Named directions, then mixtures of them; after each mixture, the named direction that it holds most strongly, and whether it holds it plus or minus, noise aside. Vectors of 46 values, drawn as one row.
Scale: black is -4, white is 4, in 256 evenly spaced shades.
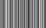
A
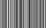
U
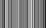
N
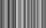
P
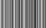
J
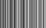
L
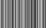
J, plus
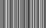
A, plus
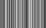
U, minus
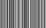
U, minus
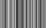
P, minus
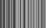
J, minus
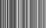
L, plus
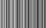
L, minus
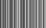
L, plus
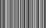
A, plus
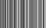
L, plus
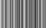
J, plus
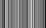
N, plus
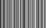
J, minus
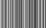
J, plus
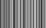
J, minus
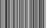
A, minus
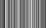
N, plus
